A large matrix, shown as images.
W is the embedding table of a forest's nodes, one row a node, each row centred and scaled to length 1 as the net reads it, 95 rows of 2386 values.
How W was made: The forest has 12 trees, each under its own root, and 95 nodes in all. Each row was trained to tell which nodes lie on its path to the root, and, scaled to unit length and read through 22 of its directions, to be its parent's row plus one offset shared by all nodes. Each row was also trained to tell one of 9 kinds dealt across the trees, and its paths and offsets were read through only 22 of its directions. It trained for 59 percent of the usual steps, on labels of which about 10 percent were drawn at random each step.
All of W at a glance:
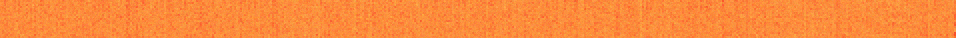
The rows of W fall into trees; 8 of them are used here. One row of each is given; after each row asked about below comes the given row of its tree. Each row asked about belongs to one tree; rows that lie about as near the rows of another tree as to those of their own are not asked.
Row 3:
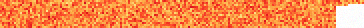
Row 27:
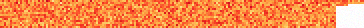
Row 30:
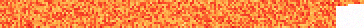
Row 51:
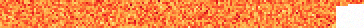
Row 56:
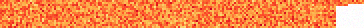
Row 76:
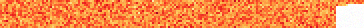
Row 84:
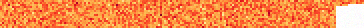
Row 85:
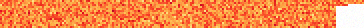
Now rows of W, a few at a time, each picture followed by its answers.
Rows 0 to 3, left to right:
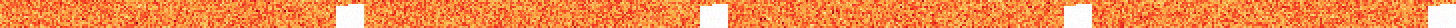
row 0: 3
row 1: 3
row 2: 76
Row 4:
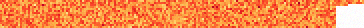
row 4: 51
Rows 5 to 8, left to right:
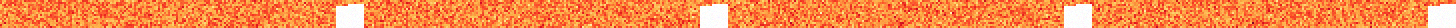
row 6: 76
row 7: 3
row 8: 51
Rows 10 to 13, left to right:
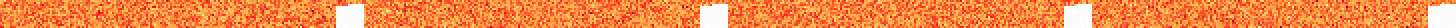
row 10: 85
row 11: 3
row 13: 3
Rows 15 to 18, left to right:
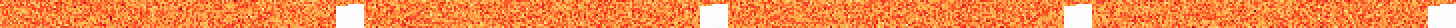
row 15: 3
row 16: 84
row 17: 84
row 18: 85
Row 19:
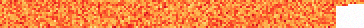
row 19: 85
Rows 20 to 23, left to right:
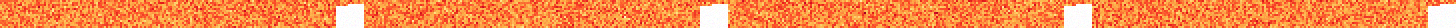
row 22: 84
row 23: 56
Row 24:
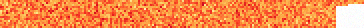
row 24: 3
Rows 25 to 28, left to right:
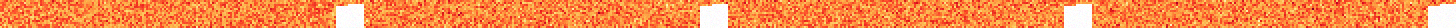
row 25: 85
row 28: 84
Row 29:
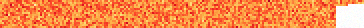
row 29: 76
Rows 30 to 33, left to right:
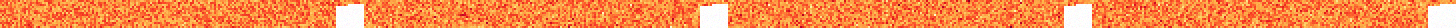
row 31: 85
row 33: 76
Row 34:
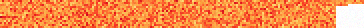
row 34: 30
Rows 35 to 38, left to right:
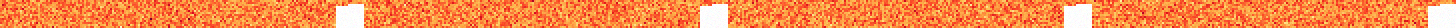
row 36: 84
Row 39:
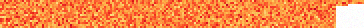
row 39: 51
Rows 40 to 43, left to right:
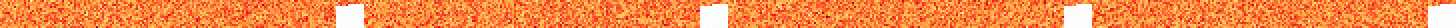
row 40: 84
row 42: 51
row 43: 76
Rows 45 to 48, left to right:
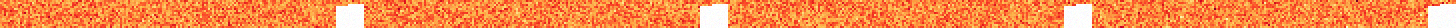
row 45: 3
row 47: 51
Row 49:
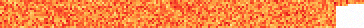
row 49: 76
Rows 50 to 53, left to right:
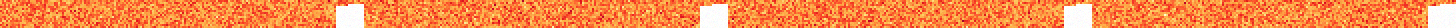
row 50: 3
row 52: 3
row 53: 27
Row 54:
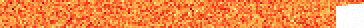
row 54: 76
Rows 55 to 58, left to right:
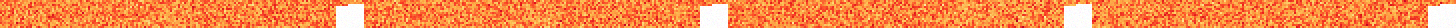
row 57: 76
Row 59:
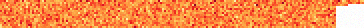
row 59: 51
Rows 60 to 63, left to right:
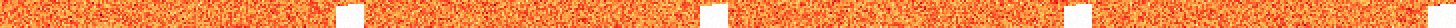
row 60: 85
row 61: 76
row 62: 3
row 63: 85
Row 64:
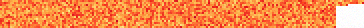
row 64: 30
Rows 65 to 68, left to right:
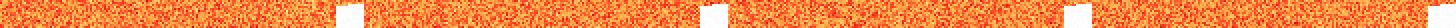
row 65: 76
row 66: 27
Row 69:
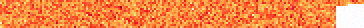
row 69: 3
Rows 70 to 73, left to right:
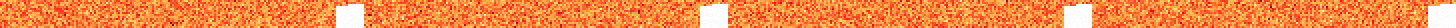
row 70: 76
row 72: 85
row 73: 76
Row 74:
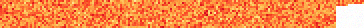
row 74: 56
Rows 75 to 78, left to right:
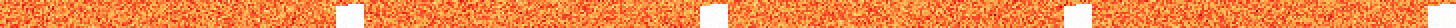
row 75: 51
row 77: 85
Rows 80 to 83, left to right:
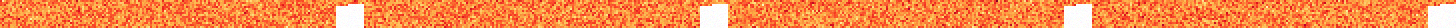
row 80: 30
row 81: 85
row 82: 51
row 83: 85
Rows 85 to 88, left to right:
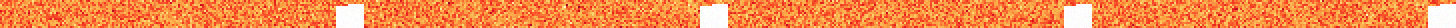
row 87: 56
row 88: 84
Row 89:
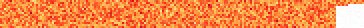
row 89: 85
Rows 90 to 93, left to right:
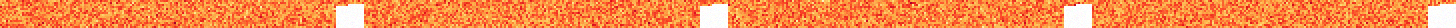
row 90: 3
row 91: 84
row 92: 85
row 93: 27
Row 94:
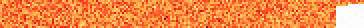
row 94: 76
